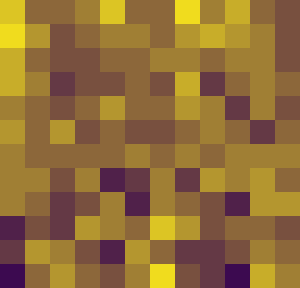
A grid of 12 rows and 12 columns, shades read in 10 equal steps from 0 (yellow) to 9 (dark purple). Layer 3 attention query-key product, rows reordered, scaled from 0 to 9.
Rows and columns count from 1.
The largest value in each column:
9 6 7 6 8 8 6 7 7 9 7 6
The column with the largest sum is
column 3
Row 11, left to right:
7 3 4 6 8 3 5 7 7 6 4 5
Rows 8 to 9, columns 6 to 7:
7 4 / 8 4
